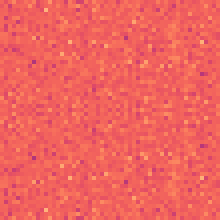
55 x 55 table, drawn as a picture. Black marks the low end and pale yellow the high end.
The distribution is heavy-tailed on both sides. No single row or column stands out from its neighbours. The top and bottom halves mirror each other. The texture is fine-grained noise. No overall slope runs across the table.
